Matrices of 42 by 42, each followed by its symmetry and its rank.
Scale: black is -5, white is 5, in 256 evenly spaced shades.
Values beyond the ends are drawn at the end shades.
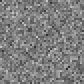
symmetric, full rank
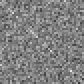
symmetric, full rank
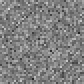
symmetric, full rank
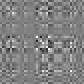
symmetric, rank three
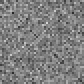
symmetric, full rank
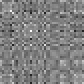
symmetric, rank three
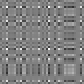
symmetric, rank one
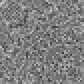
symmetric, full rank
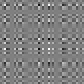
symmetric, rank one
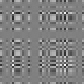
symmetric, rank one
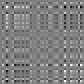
symmetric, rank one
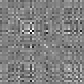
symmetric, rank three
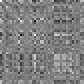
symmetric, rank three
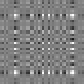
symmetric, rank one
